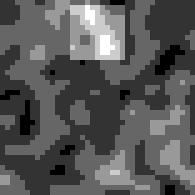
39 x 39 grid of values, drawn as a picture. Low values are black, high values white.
No overall slope runs across the table. The halves do not mirror each other. In the top middle lies a patch that is higher than the rest. There are no regular stripes. The top middle is the roughest part. The top middle is the ninth with the highest average. The texture is blotchy.
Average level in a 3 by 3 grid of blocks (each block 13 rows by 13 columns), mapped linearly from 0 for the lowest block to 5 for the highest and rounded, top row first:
250 / 001 / 022
